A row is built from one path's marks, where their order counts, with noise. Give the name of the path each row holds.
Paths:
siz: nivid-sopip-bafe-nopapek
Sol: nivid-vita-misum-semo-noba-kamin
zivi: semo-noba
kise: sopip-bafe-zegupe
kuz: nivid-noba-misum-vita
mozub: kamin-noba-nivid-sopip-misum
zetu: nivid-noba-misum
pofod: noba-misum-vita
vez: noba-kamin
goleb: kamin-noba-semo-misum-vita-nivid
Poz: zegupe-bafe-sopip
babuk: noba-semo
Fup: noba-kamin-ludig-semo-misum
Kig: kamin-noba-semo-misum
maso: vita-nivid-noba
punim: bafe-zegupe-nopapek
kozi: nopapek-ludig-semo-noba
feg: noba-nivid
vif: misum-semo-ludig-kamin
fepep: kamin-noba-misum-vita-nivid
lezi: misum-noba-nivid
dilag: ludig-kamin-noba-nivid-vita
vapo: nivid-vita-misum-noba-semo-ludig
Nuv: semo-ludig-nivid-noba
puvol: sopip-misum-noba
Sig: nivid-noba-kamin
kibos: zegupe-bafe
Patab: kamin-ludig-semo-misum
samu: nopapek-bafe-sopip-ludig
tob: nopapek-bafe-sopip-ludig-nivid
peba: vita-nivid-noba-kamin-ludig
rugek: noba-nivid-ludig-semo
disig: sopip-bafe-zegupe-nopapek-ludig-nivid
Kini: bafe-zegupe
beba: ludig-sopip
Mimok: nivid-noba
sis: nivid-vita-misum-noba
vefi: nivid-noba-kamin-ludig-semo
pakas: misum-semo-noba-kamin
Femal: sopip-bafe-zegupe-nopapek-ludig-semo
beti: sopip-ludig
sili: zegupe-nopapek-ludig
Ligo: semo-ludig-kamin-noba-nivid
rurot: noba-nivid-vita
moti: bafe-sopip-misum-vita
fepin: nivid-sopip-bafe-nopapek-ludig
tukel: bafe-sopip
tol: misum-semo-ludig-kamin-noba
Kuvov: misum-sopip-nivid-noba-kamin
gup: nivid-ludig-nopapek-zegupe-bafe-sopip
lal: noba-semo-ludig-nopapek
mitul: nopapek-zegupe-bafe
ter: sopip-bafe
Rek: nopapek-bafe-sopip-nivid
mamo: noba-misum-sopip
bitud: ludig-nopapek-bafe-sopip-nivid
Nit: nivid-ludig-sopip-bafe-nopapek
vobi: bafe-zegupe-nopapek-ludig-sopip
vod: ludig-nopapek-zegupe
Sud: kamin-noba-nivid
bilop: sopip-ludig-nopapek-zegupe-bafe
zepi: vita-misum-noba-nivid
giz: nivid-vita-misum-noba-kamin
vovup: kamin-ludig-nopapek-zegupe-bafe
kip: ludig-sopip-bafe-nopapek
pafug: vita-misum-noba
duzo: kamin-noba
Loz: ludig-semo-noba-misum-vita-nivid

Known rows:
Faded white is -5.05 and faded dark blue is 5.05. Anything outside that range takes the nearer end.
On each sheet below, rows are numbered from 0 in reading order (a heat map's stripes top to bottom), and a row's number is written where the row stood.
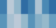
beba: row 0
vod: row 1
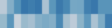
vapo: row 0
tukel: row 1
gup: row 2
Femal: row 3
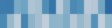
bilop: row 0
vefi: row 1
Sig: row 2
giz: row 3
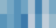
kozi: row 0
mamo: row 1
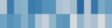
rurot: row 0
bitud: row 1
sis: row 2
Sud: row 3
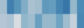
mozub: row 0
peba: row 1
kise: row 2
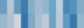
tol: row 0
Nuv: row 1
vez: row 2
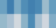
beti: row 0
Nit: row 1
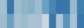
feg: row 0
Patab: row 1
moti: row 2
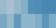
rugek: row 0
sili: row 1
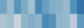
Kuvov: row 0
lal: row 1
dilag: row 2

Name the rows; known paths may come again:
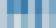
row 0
goleb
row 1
mamo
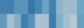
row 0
Femal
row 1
kip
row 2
Nuv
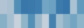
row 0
vefi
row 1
bilop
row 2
tukel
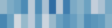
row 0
Mimok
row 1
fepep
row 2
rurot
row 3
maso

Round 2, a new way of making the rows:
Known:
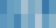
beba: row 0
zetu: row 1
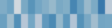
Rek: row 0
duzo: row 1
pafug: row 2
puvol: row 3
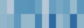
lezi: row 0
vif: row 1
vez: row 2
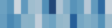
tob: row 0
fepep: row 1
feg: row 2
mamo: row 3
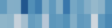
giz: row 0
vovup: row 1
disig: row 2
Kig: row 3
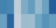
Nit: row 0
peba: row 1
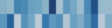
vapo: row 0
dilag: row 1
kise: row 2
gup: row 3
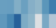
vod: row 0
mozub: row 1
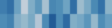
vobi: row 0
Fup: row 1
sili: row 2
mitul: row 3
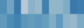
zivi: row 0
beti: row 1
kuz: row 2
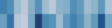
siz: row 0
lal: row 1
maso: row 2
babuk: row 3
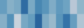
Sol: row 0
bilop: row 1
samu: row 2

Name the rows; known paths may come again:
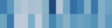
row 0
siz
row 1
goleb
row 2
pofod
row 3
disig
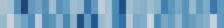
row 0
fepep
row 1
Kini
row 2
tol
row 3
kip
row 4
gup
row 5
Sud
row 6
Mimok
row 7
sis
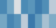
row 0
bitud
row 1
Poz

